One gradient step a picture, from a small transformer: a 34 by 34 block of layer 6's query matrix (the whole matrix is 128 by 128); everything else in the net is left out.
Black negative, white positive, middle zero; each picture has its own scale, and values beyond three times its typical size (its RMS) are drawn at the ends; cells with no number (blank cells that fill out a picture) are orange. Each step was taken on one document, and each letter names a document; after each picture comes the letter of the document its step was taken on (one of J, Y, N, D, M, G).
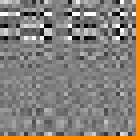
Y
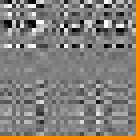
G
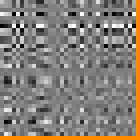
G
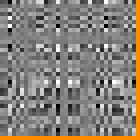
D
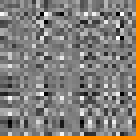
Y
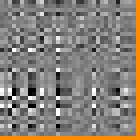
D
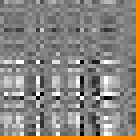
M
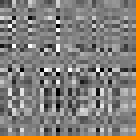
D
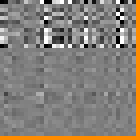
Y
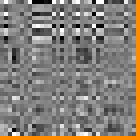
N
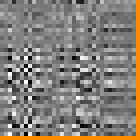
N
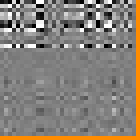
G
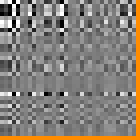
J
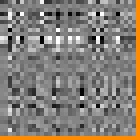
D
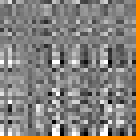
M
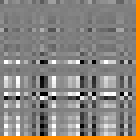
M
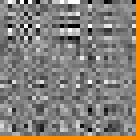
N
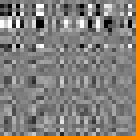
G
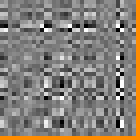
Y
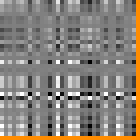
M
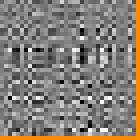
N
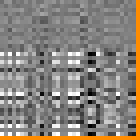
M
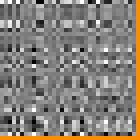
G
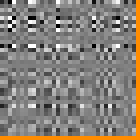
D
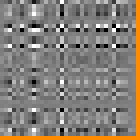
G
